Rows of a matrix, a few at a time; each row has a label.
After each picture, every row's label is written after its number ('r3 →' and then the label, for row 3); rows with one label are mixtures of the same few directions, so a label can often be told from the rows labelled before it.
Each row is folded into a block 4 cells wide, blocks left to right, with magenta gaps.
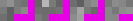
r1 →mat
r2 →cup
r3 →mat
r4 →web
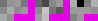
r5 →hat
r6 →mat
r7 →cup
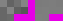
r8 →web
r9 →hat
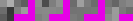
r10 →mat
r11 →cup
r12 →cup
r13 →mat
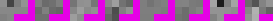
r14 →cup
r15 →web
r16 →hat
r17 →mat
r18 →cup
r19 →mat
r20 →cup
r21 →mat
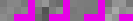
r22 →hat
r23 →mat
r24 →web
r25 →hat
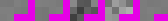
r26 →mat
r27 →mat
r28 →hat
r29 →web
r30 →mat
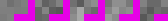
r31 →cup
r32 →web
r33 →mat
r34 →hat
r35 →hat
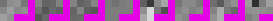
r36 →hat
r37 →hat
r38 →web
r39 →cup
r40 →mat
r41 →hat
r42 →mat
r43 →cup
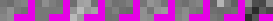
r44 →mat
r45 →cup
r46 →hat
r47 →web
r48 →web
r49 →mat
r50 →cup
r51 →hat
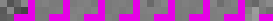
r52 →web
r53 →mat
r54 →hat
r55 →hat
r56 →cup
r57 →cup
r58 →cup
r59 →mat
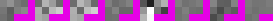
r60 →mat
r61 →web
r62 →web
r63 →web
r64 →mat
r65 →web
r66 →hat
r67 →hat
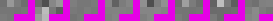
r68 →cup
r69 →mat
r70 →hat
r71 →cup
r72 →cup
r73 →cup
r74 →cup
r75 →mat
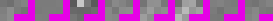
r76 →mat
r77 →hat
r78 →cup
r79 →web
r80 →hat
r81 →hat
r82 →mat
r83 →mat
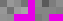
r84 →web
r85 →cup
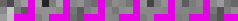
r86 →mat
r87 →cup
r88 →mat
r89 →web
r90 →cup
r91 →cup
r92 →mat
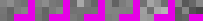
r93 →mat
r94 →mat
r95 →cup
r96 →cup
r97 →web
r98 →web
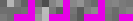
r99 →cup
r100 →mat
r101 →mat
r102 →mat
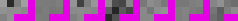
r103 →cup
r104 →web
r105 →cup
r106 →hat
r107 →web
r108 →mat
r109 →mat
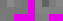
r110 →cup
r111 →cup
